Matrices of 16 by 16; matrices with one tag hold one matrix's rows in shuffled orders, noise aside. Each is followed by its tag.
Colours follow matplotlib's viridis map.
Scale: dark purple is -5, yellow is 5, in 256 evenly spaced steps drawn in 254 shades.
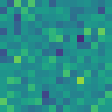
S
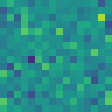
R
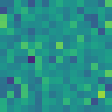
R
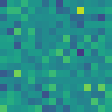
S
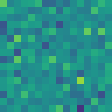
S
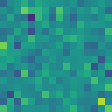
R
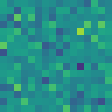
S
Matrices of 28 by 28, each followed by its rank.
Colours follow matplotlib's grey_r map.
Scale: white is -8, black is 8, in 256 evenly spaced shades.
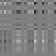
one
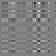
one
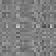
three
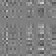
two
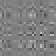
two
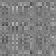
three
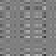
one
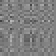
two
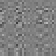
three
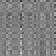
two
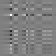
one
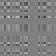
one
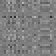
three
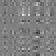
three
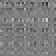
three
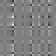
one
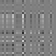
one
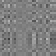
two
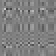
two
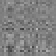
three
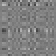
two
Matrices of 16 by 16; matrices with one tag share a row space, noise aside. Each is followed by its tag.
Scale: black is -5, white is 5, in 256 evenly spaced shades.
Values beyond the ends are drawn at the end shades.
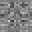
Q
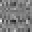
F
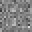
F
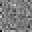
F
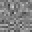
Q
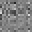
F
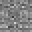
Q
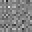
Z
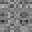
Q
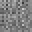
Z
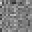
F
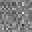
Z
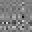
Z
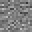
Q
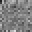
F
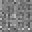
F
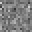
F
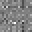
Z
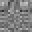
Q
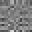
Q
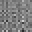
Z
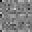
F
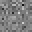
Z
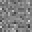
F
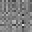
Z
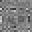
F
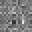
Z
